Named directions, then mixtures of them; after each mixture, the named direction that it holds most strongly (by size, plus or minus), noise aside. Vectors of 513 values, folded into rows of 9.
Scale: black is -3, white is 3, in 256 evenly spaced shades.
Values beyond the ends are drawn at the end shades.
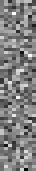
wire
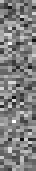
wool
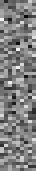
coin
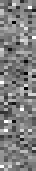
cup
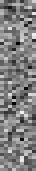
wool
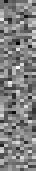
coin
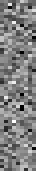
cup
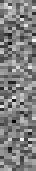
wool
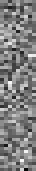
wire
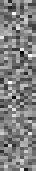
wire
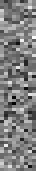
coin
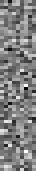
wire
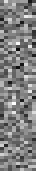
coin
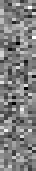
cup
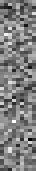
wool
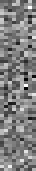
cup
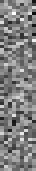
wool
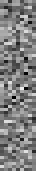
wool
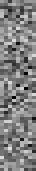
wool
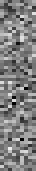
wool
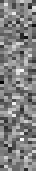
wire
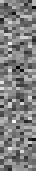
wool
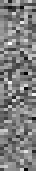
wire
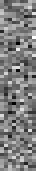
coin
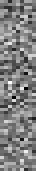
wool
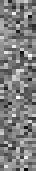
wire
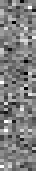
cup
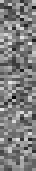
wool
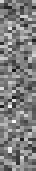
wool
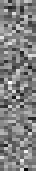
wire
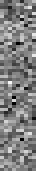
wool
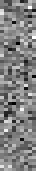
cup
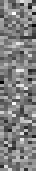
wire
